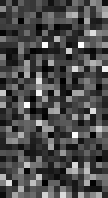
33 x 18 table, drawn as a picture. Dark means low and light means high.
Overall the values sit about 30% of the way up the scale. The top left is the calmest part. No regular stripes run through it. There is no overall slope. No seam splits the table. Neither half mirrors the other. No row or column stands out. Fine speckle covers the field.
